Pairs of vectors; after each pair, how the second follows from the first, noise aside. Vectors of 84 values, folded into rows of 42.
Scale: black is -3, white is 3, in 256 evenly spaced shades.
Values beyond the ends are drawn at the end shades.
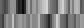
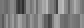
shrunk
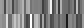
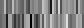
negated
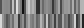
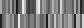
negated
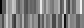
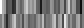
negated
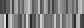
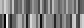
negated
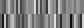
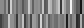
shuffled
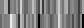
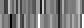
negated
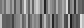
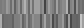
shrunk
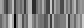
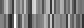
negated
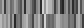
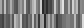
negated
